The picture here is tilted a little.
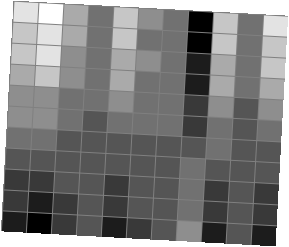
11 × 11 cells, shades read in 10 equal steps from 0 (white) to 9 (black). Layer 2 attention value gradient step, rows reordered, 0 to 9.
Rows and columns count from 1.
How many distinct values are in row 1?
7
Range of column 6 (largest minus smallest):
3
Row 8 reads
6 6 6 6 6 6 6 5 6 6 6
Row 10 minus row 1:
6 8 4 1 5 2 1 -4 5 1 6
